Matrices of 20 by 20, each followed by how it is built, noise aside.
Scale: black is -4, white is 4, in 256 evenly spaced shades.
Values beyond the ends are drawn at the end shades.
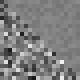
lower triangular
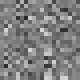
low rank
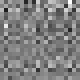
low rank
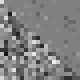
lower triangular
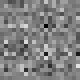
low rank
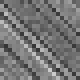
Toeplitz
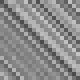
Toeplitz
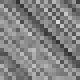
Toeplitz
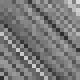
Toeplitz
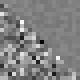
lower triangular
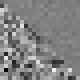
lower triangular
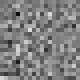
low rank
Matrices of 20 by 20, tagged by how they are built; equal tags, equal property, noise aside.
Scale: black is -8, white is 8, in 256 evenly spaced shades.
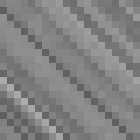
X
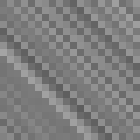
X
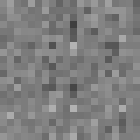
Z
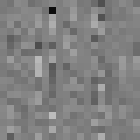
Z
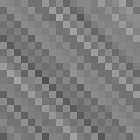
X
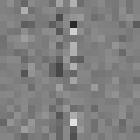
Z
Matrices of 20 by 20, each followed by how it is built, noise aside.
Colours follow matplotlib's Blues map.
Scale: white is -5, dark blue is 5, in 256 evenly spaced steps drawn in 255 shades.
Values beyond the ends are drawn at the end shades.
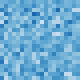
low rank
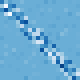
banded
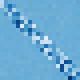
banded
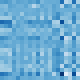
low rank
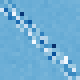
banded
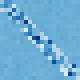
banded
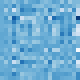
low rank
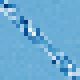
banded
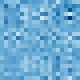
low rank
